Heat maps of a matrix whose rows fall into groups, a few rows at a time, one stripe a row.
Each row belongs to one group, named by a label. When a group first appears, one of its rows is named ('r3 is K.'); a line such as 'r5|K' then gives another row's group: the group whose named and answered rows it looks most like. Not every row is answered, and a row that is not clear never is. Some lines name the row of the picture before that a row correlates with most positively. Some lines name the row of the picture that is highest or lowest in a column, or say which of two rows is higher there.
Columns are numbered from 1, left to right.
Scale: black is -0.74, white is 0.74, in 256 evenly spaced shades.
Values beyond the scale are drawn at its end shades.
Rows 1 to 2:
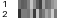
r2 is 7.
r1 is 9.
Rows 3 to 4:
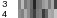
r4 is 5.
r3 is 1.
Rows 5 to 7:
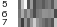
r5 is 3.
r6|1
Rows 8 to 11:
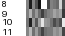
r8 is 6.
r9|1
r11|1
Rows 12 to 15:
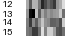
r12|5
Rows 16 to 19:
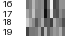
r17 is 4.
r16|4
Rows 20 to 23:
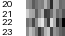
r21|4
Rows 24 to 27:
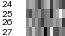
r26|1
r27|4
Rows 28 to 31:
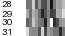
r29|5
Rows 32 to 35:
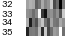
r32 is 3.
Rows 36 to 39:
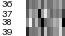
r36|7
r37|6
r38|1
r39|7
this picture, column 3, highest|37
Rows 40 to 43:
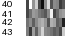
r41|4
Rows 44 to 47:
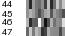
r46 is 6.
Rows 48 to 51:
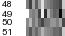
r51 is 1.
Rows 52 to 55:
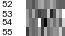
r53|5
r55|7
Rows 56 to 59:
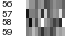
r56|4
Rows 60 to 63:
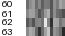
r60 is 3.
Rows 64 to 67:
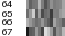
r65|3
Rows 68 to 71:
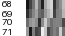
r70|6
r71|6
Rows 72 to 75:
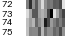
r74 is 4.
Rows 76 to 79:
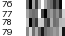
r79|1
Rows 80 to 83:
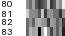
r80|5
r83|6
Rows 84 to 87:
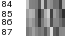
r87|4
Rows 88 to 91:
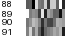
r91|1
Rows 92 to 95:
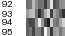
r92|4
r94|9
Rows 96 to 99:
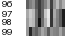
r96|5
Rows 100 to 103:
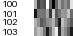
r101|7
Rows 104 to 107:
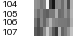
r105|5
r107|9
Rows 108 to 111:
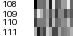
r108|7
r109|3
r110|7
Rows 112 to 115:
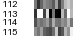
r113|3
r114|7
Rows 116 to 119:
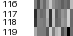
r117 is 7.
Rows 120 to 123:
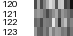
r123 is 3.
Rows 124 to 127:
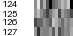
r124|1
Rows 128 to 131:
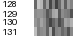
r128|3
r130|5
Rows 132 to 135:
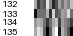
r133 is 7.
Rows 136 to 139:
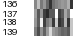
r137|5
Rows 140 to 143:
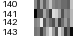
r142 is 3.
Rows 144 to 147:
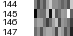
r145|7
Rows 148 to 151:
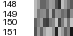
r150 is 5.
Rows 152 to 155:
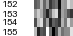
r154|3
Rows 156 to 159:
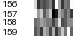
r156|5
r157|4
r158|4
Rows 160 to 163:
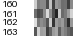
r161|9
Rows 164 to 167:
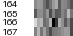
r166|4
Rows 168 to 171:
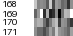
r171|5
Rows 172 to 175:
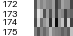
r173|3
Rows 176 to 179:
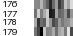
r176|5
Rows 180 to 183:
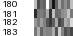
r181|7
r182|5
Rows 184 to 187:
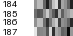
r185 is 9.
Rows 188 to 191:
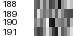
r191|9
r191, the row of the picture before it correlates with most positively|185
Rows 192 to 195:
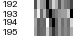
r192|6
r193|1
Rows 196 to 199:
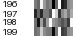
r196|4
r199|4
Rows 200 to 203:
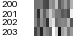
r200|5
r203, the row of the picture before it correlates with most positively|197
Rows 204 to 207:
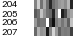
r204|1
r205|4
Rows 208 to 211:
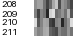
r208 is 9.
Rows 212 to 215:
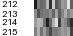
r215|1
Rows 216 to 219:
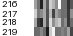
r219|6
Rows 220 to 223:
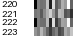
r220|7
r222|7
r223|5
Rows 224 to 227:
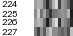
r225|1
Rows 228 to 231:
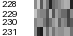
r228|1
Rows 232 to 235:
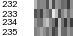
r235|4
